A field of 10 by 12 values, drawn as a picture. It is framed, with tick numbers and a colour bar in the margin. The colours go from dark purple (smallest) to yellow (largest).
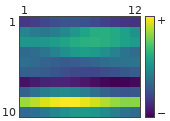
On average the colour sits 40% of the way up the scale. Streaks run across, left to right. The bottom middle is the ninth with the highest average.
